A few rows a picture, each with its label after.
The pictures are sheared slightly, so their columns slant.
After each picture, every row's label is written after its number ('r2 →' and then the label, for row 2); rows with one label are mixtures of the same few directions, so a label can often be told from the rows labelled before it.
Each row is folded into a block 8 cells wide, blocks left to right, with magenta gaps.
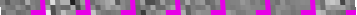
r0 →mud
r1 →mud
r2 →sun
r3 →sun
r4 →mud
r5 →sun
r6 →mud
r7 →sun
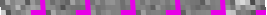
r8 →sun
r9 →sun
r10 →mud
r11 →sun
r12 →sun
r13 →sun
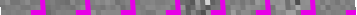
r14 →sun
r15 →sun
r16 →mud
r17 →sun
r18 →mud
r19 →mud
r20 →mud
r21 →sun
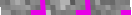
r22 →sun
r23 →sun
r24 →sun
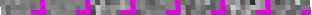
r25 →mud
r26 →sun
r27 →mud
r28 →sun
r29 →mud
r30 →mud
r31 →mud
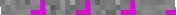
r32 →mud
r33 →mud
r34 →mud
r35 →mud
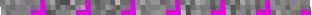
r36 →mud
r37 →sun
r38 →mud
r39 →mud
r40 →mud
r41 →mud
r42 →sun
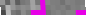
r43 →mud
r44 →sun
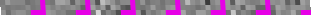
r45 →mud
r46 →sun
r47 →sun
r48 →sun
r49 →mud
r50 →sun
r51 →mud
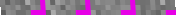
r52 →mud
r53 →sun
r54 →sun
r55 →mud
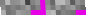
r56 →mud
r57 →sun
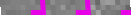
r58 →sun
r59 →sun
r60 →sun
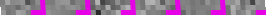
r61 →mud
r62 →sun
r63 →sun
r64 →sun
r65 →sun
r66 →mud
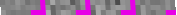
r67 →sun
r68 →mud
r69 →mud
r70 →mud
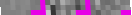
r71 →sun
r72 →mud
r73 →sun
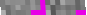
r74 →sun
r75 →mud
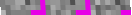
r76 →sun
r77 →mud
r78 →mud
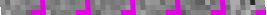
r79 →sun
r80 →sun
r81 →sun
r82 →sun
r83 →sun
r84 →mud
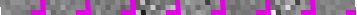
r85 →sun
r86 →sun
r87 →sun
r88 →sun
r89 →mud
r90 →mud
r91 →sun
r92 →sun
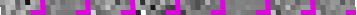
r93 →mud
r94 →mud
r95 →sun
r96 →sun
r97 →sun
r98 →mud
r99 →sun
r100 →sun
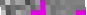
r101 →mud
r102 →mud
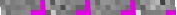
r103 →mud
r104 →sun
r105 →sun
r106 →sun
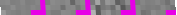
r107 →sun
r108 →mud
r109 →mud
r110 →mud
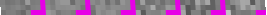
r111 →mud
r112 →sun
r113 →mud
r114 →sun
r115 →mud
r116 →sun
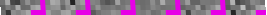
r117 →sun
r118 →mud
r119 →sun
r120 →mud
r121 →sun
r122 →sun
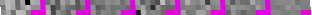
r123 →mud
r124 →mud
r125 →mud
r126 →sun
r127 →mud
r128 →mud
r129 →sun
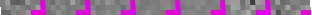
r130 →sun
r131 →mud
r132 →mud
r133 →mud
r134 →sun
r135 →mud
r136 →sun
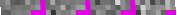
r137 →sun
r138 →sun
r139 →mud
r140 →mud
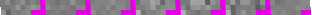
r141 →sun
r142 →mud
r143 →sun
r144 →sun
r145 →sun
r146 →mud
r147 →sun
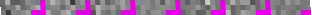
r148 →sun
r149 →mud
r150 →mud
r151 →mud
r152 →mud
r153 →mud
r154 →mud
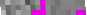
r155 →mud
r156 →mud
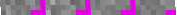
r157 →mud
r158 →mud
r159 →sun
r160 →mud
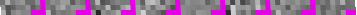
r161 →mud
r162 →sun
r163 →sun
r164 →sun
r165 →mud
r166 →mud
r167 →sun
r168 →mud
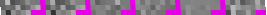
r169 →sun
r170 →sun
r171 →mud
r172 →sun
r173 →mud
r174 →mud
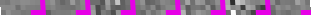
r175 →sun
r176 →sun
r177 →mud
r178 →sun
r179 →mud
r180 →sun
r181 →mud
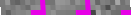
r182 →sun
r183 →sun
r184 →sun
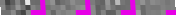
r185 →mud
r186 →sun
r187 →mud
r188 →mud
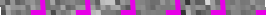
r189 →mud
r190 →sun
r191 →sun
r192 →sun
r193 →mud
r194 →mud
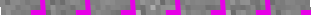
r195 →sun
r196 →mud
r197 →sun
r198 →sun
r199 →mud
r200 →mud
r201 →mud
